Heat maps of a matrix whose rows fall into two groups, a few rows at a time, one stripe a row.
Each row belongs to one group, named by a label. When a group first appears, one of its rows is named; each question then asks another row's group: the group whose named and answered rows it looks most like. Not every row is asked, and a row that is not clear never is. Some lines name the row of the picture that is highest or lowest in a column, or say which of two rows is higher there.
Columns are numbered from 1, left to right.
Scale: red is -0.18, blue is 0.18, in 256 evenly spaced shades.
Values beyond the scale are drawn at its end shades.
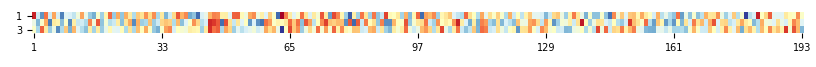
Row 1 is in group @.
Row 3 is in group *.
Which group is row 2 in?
*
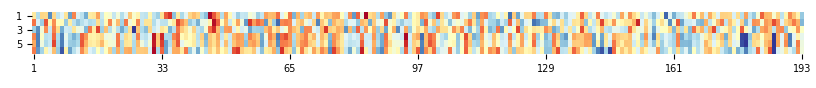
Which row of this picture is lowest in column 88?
1
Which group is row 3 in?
*
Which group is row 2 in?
@
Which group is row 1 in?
*
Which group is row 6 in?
@
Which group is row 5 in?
@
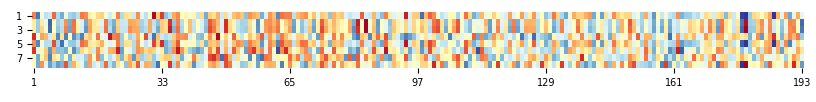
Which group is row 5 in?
@
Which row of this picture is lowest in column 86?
6
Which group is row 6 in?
@
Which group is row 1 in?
@
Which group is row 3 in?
*
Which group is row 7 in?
*
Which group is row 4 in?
@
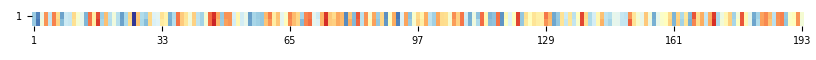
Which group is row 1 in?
*
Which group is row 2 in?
*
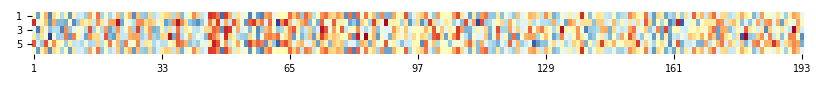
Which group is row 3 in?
*
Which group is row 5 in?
@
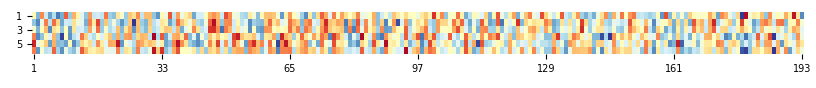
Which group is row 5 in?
@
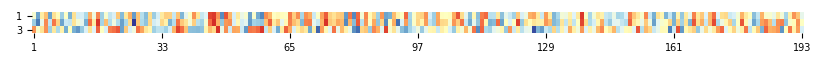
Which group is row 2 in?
*
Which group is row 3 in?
@
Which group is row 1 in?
*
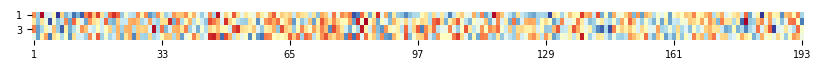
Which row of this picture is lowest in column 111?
1
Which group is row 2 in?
*
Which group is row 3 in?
@
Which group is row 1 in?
@
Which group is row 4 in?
*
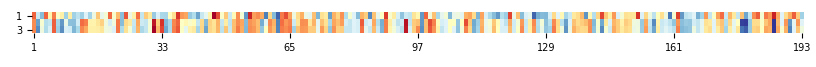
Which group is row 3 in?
@
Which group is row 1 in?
@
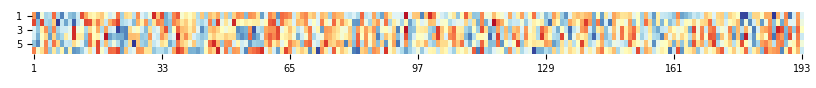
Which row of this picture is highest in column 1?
5
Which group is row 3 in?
*
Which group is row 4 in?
*
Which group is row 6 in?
@
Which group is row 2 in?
@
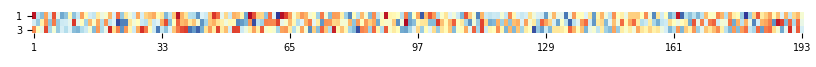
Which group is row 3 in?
@
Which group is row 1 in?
@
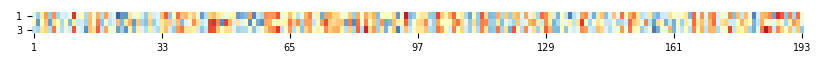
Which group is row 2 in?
*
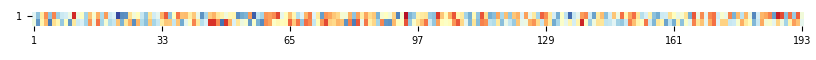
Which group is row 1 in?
*
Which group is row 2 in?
*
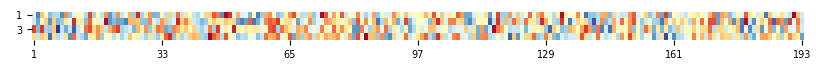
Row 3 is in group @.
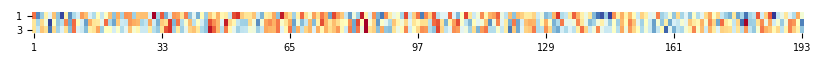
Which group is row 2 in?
*
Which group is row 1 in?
@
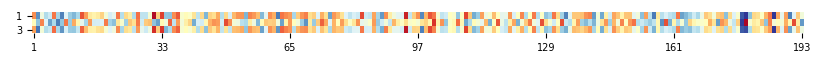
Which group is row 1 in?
@
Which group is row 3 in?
@
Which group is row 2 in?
*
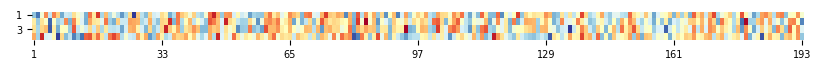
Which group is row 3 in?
*
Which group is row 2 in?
*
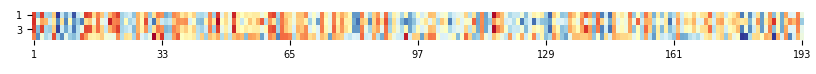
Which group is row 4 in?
@
